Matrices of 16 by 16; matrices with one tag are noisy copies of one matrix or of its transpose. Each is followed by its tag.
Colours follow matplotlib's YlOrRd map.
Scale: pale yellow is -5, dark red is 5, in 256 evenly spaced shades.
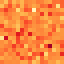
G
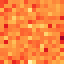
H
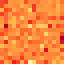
H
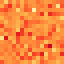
G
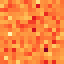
G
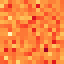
G
